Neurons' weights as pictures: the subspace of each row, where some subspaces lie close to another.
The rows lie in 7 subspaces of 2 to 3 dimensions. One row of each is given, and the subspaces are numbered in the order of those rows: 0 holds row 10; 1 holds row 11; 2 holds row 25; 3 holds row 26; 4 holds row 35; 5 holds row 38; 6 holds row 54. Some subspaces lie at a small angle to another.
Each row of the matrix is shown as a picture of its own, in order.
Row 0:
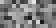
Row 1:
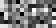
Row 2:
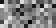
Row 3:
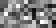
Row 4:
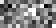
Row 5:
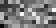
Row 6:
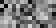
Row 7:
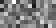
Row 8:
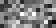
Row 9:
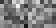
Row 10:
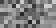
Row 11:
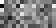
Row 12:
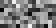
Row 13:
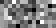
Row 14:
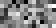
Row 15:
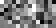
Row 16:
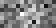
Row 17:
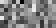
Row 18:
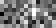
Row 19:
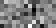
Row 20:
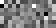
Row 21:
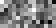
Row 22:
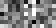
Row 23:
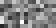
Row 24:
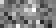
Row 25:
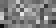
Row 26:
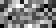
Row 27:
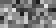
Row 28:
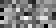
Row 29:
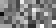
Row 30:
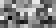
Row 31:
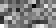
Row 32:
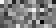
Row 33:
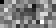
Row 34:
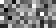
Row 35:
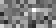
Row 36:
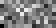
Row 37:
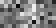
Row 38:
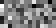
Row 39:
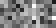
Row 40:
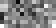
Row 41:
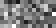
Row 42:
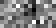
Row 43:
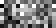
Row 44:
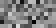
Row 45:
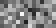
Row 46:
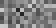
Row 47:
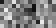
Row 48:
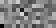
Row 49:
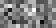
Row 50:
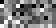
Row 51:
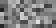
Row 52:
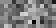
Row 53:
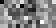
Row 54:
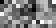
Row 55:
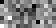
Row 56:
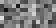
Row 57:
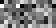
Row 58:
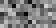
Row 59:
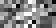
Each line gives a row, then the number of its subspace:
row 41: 4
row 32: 3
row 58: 0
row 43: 1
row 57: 1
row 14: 3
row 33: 6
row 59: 0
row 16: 0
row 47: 6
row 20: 5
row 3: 3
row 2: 1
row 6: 1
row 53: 3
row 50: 1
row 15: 6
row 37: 0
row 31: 6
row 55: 6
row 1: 4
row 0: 3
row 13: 3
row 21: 6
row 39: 0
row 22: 2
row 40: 2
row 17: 5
